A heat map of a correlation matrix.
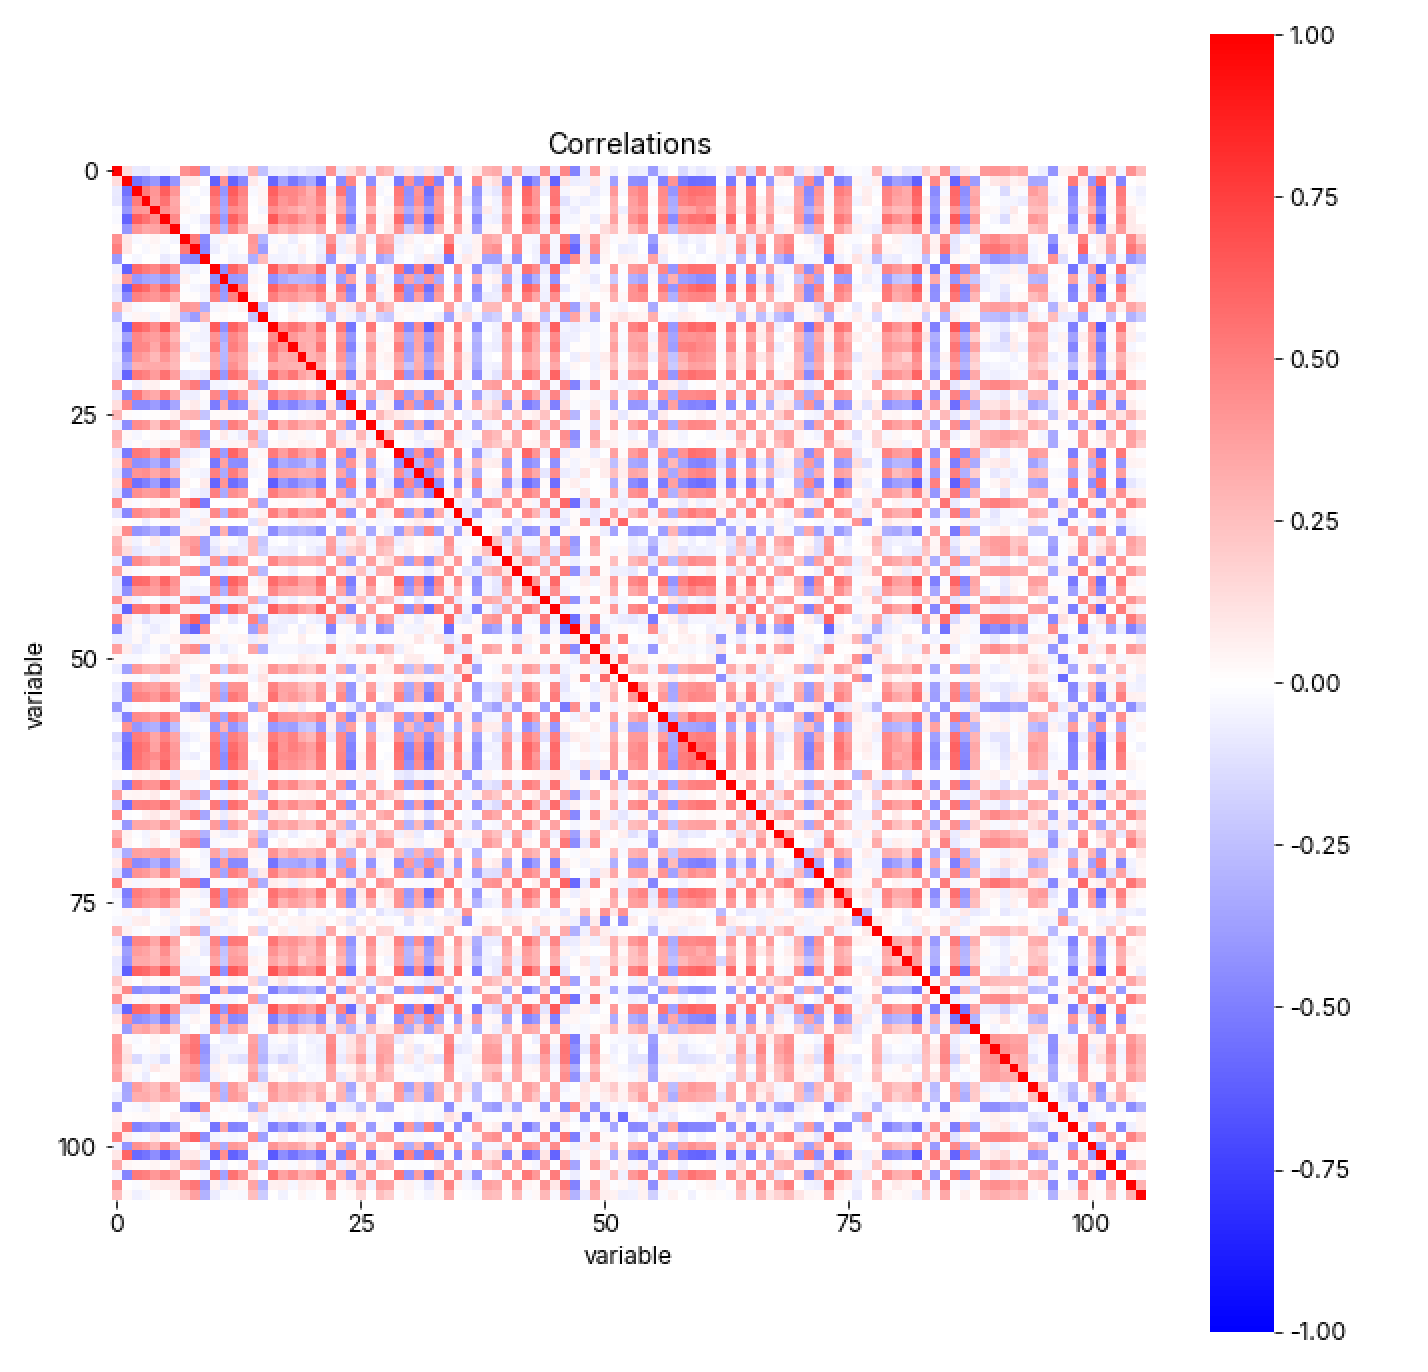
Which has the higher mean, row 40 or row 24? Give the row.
40
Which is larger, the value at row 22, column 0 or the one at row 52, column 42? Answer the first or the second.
the first
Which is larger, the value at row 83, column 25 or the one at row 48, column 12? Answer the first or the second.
the first
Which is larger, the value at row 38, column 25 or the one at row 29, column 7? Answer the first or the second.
the first
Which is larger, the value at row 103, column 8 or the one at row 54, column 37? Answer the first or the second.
the first
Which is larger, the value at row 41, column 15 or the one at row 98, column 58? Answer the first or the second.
the first
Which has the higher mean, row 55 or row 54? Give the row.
54
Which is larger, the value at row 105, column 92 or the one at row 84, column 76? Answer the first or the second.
the first
